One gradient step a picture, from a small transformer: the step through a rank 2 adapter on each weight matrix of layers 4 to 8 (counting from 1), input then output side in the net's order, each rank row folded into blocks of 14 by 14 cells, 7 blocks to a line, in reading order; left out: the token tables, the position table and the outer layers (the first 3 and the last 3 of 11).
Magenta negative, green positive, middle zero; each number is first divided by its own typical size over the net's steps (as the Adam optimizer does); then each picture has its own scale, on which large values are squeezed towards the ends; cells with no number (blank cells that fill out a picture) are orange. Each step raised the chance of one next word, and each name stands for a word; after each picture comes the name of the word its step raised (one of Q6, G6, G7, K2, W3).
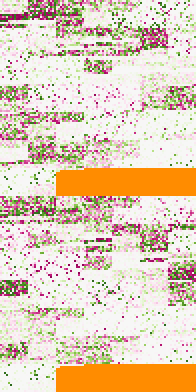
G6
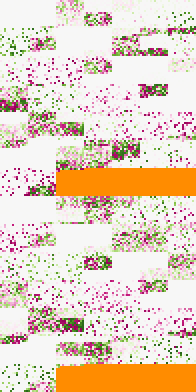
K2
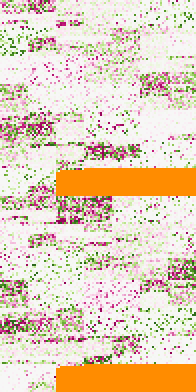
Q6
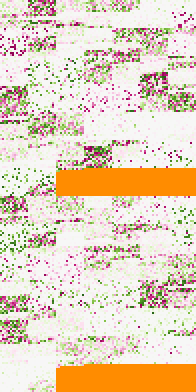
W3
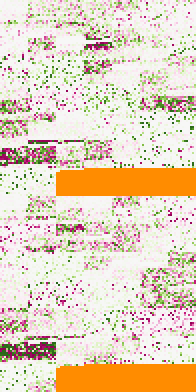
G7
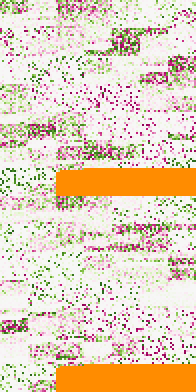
W3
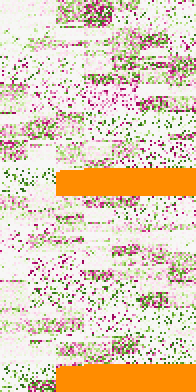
G6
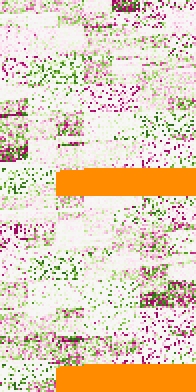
G7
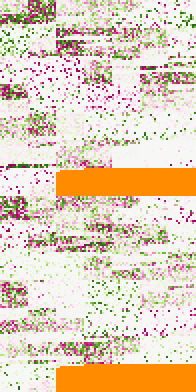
K2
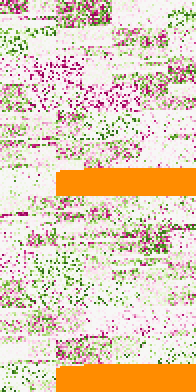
K2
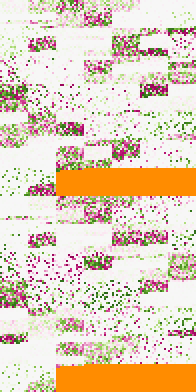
G6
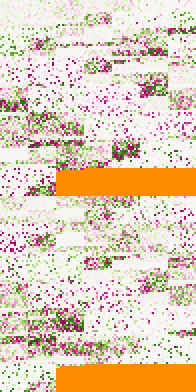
K2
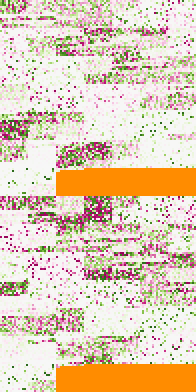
G6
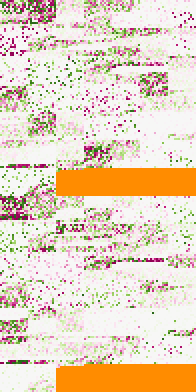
W3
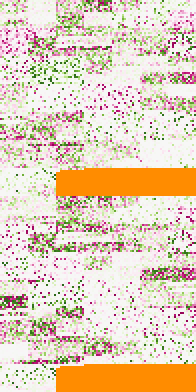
G7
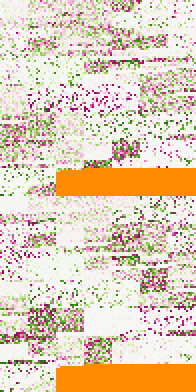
G7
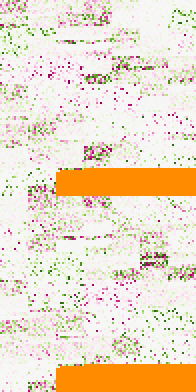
Q6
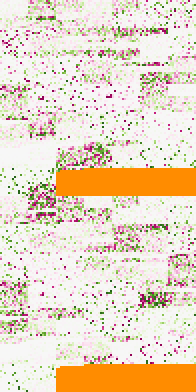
W3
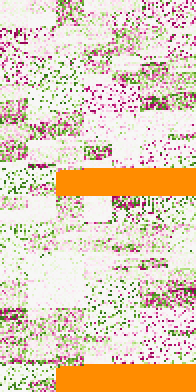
W3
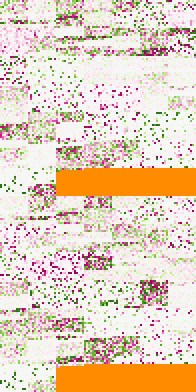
G6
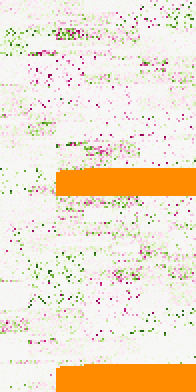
Q6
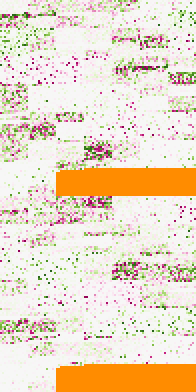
Q6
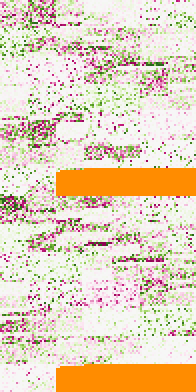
Q6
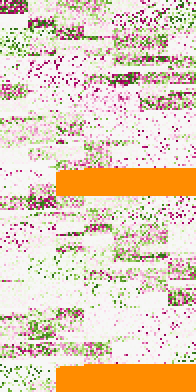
K2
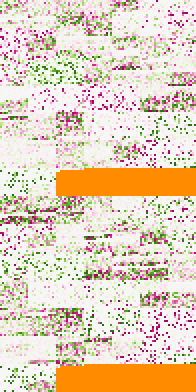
G7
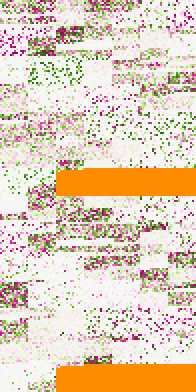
G7
